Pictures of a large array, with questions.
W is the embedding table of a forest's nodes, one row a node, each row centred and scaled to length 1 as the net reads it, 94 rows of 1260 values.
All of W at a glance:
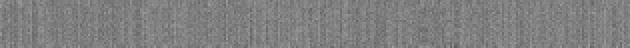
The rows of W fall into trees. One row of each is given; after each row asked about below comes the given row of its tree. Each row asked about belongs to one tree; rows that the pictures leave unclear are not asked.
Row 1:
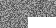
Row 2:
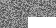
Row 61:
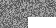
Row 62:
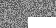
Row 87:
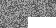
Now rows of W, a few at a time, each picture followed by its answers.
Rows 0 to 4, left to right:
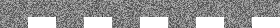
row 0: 1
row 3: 62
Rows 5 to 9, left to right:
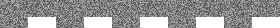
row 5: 1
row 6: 62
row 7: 1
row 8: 1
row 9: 1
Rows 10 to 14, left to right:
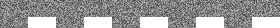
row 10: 1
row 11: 62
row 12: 1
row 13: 62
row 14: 61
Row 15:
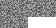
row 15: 1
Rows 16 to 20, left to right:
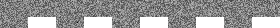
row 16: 62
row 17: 87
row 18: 61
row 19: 61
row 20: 62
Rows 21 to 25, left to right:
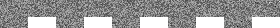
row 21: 87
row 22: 61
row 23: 61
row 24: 61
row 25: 2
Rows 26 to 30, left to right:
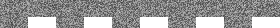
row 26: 61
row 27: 61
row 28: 62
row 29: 62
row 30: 1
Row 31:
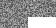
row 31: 61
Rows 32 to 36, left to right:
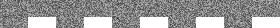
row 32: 61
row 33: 62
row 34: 1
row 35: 62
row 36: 2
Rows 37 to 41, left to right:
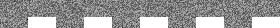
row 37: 61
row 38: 2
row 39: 1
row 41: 87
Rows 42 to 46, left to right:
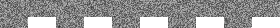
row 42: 62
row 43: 87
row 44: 1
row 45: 61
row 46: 62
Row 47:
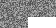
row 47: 62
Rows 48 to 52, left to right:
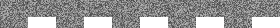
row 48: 1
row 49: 1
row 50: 61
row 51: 61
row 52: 1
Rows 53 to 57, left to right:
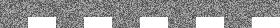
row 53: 61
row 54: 61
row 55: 62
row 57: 62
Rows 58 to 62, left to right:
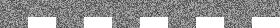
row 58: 2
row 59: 62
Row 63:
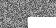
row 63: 62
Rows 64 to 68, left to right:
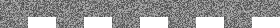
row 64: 1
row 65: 61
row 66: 61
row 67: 62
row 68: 1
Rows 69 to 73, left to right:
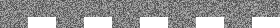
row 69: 1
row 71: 62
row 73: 61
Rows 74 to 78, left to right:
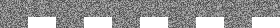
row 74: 87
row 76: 62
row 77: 62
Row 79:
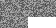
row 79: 1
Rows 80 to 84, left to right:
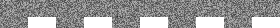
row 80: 61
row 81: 62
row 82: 61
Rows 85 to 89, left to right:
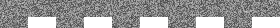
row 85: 87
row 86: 62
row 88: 87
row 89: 1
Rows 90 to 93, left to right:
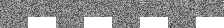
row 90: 87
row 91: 61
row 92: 1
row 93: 87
